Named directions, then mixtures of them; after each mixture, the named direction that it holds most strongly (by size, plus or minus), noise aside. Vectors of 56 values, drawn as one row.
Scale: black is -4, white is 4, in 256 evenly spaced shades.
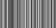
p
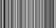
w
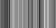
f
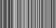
p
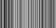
w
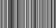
p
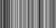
f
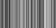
f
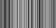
f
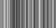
f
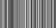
p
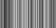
f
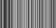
f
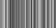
p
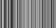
p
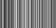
p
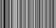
w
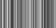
w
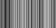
f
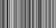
p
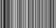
w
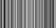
w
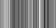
f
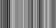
f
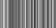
p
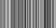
f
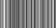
w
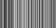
p
